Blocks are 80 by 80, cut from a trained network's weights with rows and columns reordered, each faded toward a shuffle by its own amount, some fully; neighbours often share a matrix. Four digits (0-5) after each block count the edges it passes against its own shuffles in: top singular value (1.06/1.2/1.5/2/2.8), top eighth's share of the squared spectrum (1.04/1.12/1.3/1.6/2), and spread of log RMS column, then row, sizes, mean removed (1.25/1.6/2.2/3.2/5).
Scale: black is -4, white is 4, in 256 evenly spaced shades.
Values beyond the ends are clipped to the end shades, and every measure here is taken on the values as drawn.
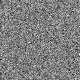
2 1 0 0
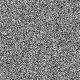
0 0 0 0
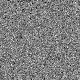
0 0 0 0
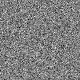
0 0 0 0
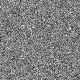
1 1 0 0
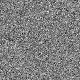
0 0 0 0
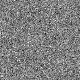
1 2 0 1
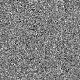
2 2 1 1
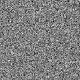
2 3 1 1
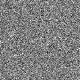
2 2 1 0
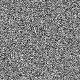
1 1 0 0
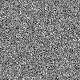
0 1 0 0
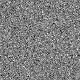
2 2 0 1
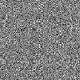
3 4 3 1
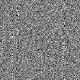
3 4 3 2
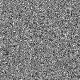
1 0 0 0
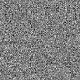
2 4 2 1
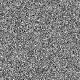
2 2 0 1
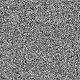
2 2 1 0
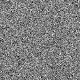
1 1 0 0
